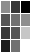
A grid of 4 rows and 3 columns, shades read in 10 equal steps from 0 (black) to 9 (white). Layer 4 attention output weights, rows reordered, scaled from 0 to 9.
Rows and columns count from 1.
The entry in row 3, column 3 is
7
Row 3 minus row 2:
-1 -1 2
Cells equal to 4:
2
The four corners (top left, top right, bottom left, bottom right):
5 0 1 9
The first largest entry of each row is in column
1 3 3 3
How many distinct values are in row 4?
3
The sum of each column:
11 13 21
